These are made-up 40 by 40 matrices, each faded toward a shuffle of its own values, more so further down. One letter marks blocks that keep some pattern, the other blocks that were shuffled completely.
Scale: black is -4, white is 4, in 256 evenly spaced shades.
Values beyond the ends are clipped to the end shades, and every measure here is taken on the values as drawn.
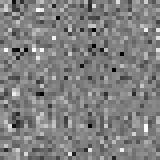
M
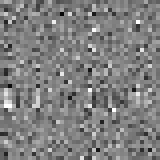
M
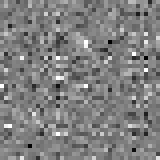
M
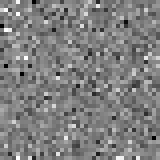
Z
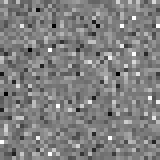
Z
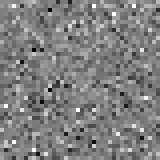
Z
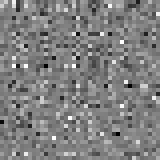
M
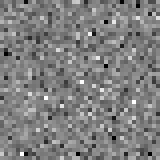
Z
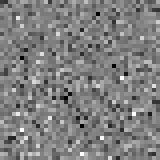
Z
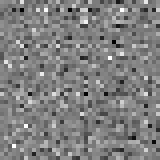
M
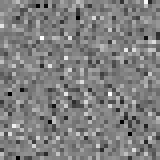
Z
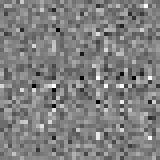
M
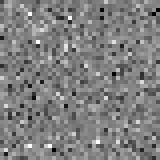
Z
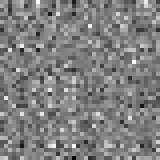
M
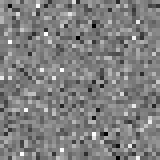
Z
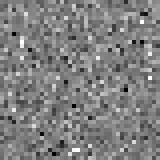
Z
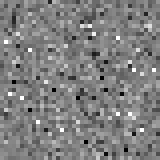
Z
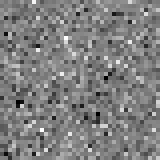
Z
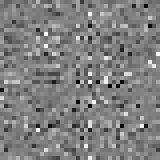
M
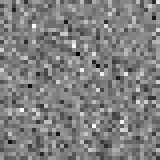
Z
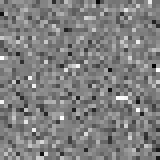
Z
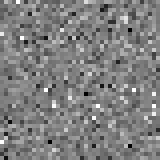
Z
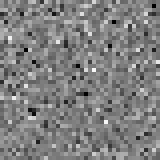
Z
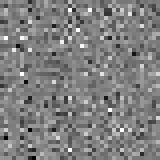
M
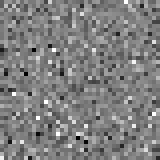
Z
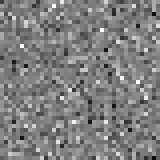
Z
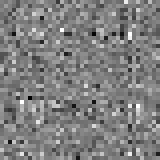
M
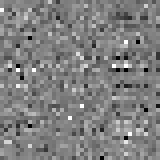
M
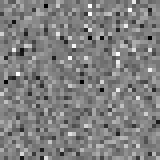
Z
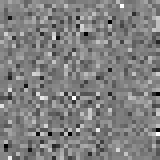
M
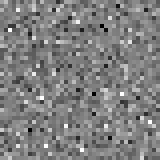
Z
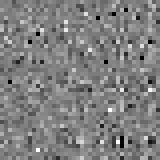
M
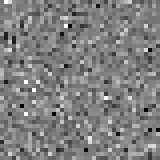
Z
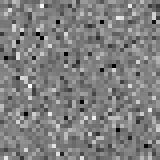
Z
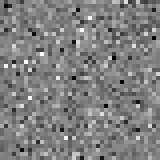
Z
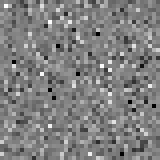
Z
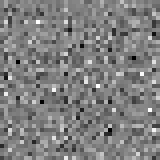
M
